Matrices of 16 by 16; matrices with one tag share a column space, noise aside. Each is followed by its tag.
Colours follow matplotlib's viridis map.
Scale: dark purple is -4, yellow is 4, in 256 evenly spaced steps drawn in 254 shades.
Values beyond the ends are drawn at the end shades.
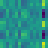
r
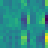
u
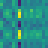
r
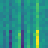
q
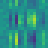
u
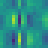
u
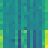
q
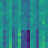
q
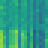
q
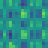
r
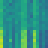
q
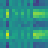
r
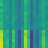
q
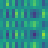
r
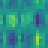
u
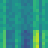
q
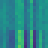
q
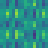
r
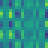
r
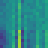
q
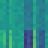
q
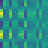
r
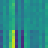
q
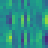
u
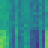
q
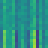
q
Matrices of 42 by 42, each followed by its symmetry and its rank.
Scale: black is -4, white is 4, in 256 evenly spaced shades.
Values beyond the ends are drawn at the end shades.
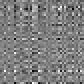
neither, rank three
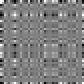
symmetric, rank one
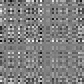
antisymmetric, rank two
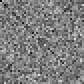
symmetric, full rank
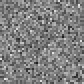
symmetric, full rank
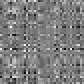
neither, rank three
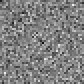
symmetric, full rank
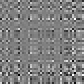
antisymmetric, rank two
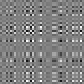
symmetric, rank one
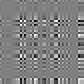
symmetric, rank one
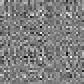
neither, rank five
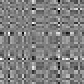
antisymmetric, rank two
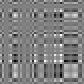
symmetric, rank one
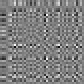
antisymmetric, rank two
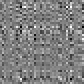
neither, rank three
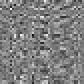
neither, rank five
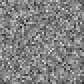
symmetric, full rank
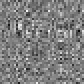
neither, rank five
